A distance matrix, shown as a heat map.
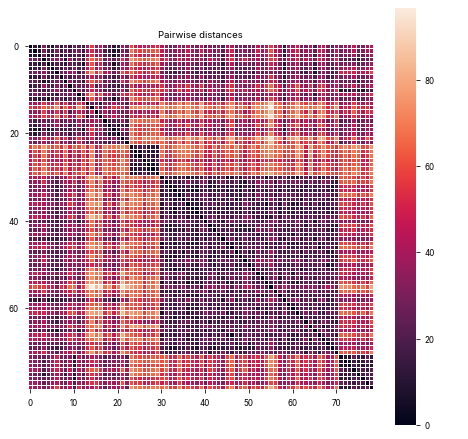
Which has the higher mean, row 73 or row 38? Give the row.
73
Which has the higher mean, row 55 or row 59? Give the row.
55
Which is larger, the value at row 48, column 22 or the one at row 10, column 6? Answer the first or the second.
the first
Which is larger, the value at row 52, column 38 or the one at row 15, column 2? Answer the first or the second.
the second
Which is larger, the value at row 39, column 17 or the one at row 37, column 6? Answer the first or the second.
the first
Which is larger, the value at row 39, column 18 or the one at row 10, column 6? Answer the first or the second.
the first
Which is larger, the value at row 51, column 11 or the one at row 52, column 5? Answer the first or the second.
the second
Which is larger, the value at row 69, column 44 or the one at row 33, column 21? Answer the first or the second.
the second
